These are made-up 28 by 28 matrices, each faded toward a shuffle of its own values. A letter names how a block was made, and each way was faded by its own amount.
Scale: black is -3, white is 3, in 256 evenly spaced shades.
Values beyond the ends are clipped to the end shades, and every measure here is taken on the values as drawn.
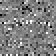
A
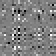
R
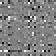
R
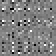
R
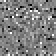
A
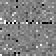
A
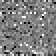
A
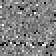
A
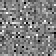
A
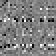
R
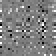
R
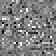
A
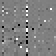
R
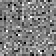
A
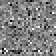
A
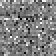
A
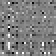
R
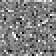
A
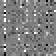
R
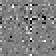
R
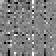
R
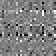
R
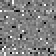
A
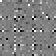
R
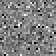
A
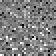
A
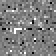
A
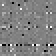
R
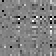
R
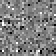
A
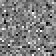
A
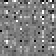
R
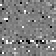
A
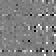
R
